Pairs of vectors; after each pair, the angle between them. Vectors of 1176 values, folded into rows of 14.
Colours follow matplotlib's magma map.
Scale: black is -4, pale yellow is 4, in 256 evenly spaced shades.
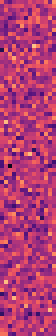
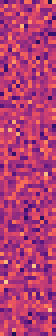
partly aligned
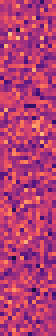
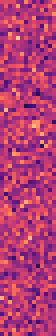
nearly parallel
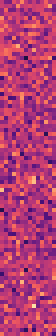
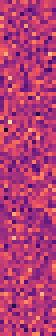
partly aligned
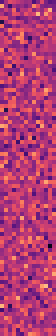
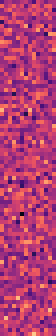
partly aligned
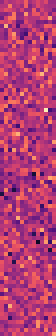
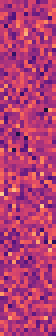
nearly opposite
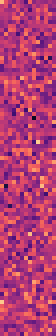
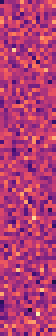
partly opposed
